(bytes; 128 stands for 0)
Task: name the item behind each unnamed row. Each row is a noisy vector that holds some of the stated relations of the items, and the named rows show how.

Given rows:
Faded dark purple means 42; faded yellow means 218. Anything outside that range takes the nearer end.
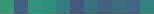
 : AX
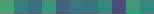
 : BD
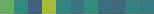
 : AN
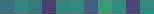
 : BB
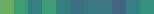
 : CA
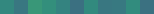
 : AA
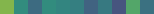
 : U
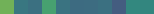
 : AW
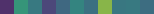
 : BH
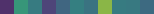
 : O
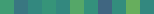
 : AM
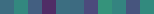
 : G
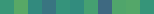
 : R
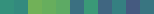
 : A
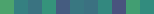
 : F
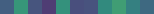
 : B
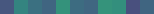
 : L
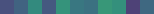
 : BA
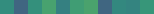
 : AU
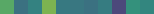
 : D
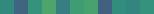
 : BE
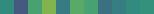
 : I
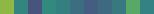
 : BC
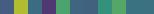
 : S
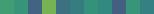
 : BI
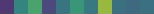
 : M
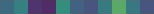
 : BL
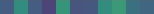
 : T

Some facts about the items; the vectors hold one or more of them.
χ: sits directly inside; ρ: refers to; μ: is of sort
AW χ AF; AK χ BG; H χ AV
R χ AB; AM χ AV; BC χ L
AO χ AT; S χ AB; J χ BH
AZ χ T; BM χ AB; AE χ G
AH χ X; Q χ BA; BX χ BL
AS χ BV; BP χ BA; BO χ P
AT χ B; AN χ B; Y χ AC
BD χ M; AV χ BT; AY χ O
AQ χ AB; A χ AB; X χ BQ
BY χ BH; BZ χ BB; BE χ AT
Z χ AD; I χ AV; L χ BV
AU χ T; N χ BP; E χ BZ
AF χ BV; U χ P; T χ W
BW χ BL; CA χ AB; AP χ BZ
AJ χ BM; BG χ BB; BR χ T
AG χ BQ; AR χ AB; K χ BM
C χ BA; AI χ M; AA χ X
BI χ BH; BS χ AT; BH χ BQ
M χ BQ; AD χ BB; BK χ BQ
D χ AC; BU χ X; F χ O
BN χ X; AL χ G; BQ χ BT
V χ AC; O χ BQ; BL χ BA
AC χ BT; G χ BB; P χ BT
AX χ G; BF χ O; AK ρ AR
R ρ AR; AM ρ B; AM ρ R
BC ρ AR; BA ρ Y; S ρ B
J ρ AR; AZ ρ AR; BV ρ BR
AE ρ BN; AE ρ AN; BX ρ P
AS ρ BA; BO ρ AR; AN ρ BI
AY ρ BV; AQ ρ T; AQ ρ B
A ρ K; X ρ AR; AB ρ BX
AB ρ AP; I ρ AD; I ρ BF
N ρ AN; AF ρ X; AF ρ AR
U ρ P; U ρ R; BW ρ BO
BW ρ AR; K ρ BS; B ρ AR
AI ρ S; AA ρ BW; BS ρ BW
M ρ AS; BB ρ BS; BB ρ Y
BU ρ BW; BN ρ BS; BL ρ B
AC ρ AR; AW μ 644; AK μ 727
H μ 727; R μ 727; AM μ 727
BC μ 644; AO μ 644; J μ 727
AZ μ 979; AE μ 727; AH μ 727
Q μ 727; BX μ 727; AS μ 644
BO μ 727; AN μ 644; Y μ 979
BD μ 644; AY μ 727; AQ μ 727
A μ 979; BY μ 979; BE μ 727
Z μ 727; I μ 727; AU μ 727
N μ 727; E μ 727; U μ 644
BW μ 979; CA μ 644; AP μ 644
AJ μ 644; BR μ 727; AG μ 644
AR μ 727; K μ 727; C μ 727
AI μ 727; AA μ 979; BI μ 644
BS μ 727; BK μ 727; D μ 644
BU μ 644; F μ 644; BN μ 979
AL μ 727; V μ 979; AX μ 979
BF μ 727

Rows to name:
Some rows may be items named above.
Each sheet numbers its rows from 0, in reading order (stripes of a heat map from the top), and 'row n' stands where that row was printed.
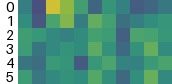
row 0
Y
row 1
I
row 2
AQ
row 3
AM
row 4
BF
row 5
AM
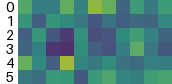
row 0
AE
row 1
AX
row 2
B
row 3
BL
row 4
AN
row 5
BF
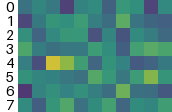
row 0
BB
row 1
AV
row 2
BW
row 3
AK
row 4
Y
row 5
J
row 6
BT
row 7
BR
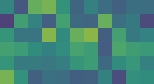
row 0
V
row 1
P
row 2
N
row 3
AQ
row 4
BX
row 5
AP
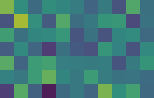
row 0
U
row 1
BM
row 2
AZ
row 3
AD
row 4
AS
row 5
BN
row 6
X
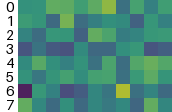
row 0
K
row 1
BI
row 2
AY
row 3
BP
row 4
AR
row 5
BO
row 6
BQ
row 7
BU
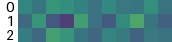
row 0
AA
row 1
AF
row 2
BY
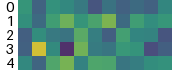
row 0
AX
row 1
BS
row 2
AC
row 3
AB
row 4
H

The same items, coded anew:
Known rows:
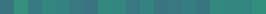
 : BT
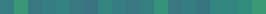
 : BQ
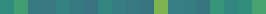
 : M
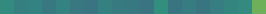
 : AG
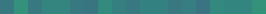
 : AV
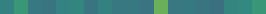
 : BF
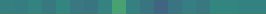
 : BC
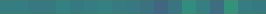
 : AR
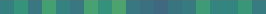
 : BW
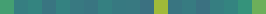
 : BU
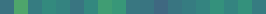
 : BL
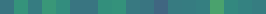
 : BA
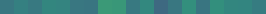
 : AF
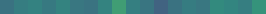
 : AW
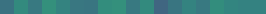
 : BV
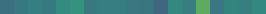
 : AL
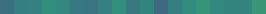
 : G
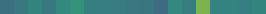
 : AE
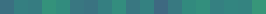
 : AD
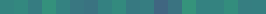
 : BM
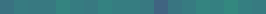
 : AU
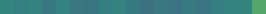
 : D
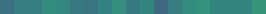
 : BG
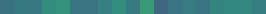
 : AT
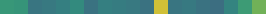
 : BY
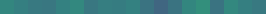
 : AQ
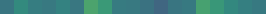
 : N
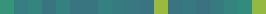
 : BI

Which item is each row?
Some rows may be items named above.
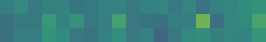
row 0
P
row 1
AX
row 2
AD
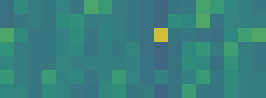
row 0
N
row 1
AK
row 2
AA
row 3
K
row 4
R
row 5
A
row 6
S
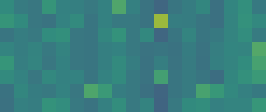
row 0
AZ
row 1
J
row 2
B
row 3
D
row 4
U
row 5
V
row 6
N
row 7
AD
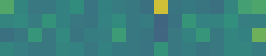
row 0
AA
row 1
BM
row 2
AP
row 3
BO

